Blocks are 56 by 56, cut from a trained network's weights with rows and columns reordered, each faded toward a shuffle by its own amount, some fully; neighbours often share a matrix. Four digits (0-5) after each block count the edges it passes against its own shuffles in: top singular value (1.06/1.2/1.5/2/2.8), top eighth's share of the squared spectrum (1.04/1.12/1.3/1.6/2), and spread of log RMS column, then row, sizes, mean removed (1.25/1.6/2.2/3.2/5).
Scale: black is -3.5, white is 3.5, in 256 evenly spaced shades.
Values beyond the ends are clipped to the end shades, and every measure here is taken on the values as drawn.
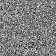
0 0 0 0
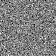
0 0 0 0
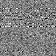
3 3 0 3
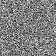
2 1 0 0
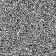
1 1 0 0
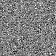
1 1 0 0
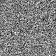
1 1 0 0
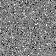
0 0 0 0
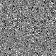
2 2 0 1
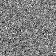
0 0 0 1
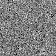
0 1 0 0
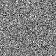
2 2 0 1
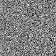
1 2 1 1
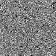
2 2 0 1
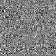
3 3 2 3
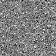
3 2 1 1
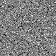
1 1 0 1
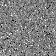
0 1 0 0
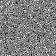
1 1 0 0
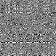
4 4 0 3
